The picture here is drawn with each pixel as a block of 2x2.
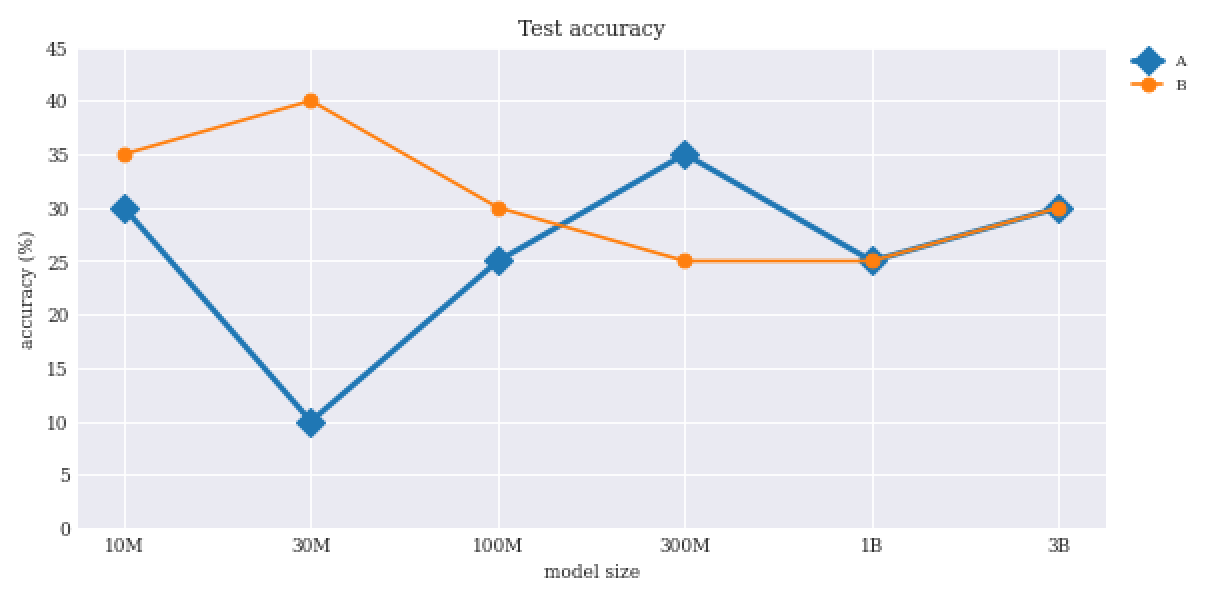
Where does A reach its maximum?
300M
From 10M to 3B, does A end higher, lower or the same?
the same
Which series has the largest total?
B
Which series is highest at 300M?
A
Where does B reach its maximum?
30M
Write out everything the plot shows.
Title: Test accuracy
x-axis: model size, ticks 10M 30M 100M 300M 1B 3B
y-axis: accuracy (%), ticks 0 5 10 15 20 25 30 35 40 45
Legend: A, B
Values:
A: 30 10 25 35 25 30
B: 35 40 30 25 25 30
